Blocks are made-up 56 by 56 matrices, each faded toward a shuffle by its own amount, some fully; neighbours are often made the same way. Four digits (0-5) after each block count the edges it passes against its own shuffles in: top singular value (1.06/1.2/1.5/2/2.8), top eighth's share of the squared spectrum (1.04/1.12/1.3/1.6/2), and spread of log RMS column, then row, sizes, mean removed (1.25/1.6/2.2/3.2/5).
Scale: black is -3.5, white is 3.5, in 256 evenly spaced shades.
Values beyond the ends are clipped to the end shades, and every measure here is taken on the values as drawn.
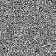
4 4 1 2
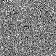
2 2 0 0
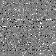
2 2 0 2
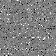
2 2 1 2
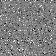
1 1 0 1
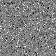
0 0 0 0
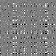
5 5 3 3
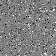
2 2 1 0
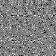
3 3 0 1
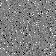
3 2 1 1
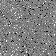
0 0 0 0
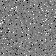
1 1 0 0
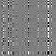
5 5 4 2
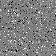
2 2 1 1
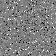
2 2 0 0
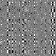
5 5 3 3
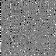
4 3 2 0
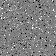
0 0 0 0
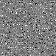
3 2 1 1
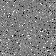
1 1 0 0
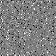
3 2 1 0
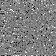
3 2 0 1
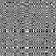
5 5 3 3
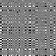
5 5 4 4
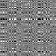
5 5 3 3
